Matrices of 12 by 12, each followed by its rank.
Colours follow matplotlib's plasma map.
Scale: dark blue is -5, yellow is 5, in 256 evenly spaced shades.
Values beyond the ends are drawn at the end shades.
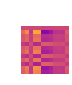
one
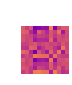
two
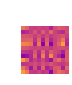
two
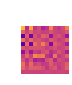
two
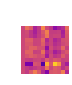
two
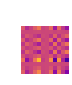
one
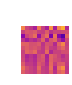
two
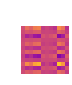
one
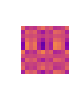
one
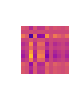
one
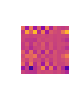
two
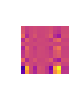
one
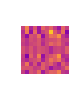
two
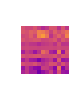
two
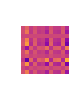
one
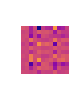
two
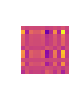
one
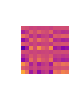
one
